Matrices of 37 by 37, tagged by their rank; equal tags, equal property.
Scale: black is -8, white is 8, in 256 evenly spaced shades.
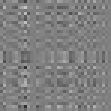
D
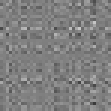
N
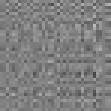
N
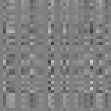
D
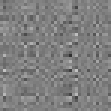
N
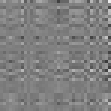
D
